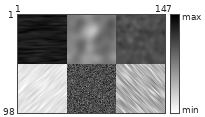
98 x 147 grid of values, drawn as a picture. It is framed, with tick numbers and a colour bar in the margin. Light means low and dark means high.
It is made of 2 by 3 panels. Panel 1,1: very high, streaked across, faint in contrast. Panel 1,2: middling, smooth. Panel 1,3: high, blotchy, faint in contrast. Panel 2,1: very low, slanting up to the right, faint in contrast. Panel 2,2: high, fine-grained. Panel 2,3: low, slanting down to the right.
